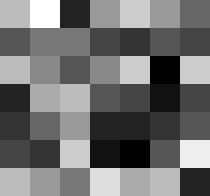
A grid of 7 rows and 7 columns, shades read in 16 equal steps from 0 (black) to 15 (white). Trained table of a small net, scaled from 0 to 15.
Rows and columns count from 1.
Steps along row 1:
up down up up down down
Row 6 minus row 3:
-7 -5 7 -7 -12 5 2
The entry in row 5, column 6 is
3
